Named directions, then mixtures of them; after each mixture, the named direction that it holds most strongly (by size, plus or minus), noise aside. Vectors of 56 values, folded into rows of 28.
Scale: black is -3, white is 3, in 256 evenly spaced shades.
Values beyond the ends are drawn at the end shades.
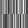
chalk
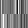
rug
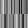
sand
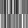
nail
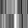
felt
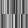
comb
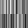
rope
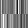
rug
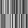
comb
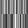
chalk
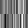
chalk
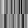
sand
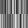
nail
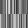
nail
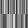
comb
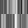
felt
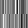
rug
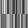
comb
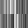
rope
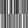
nail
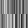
comb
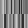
sand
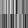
rope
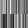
rope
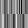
sand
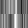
felt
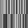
chalk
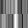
felt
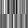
comb
